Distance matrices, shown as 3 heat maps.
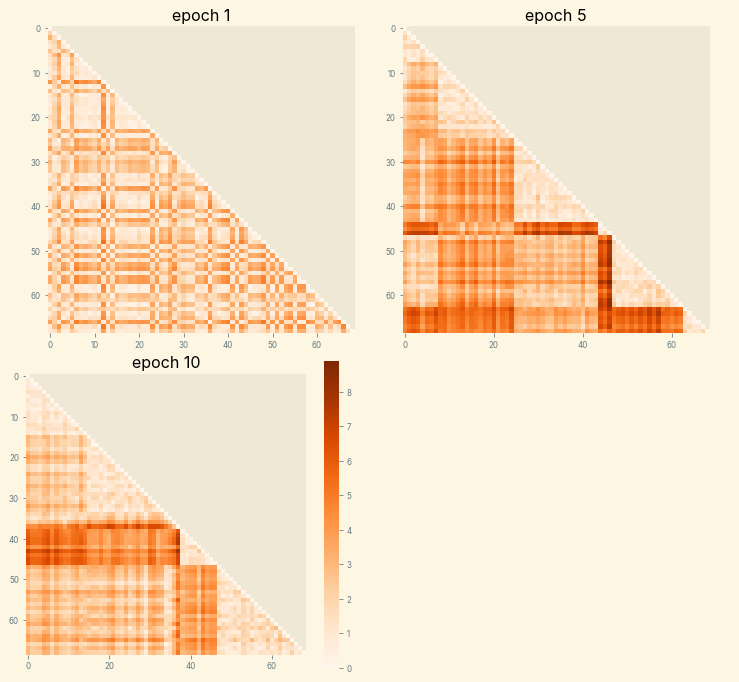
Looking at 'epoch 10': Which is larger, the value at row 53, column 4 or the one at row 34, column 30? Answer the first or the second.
the first
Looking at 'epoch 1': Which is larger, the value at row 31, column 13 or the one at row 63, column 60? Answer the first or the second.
the first
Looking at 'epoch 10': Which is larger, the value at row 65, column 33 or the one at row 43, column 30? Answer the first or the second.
the second
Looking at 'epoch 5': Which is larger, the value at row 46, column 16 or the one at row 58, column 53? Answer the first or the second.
the first
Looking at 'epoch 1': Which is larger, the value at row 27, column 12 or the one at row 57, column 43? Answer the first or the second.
the first
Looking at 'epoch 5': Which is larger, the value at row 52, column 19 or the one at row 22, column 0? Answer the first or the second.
the first
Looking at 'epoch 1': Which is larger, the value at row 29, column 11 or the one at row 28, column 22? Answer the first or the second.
the first
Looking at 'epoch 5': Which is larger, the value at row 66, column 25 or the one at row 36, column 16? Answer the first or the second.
the second
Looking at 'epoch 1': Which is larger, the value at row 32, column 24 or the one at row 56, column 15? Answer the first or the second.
the second
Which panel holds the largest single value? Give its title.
epoch 5
